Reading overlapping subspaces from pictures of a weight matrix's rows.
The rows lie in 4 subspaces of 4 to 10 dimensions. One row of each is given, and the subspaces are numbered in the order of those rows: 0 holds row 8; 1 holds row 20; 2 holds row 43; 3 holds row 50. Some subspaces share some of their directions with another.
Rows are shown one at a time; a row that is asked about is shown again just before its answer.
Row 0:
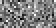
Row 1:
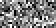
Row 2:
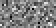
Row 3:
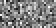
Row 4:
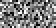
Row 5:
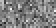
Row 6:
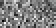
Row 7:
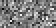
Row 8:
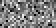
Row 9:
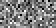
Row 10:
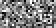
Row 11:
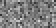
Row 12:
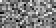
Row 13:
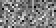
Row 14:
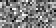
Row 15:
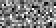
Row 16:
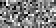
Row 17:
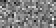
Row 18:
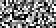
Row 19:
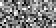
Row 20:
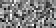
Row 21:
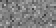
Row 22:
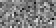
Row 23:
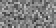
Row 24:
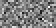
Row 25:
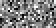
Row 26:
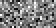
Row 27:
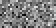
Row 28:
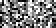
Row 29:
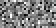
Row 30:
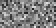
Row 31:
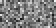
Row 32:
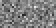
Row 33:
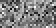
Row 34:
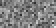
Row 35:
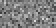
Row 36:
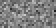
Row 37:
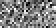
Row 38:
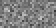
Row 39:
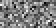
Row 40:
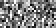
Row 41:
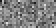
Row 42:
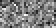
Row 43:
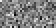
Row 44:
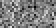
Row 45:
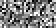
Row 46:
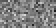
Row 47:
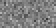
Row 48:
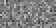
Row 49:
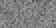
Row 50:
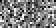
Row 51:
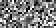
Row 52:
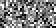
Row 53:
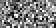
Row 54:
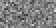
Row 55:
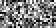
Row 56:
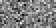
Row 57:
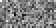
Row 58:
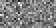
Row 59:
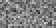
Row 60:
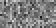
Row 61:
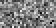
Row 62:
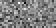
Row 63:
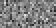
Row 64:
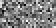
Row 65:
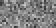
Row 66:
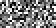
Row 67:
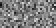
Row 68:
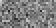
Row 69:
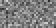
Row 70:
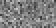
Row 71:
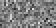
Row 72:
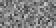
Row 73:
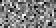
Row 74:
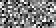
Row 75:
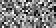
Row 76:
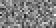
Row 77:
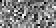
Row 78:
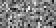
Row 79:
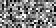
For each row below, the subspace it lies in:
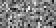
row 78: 0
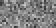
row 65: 1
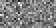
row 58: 1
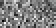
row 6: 1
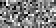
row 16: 1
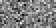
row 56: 1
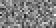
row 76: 3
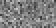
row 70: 2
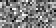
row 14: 1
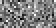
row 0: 0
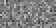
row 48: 2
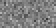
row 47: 2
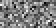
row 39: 0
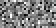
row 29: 1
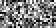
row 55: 2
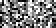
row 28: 1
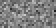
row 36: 0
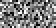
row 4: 3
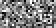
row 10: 2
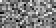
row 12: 1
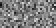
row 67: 1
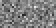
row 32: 0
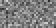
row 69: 3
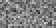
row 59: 3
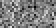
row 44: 3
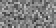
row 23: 3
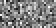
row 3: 2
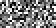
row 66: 0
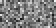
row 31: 1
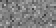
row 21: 0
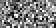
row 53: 1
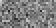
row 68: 1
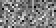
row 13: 3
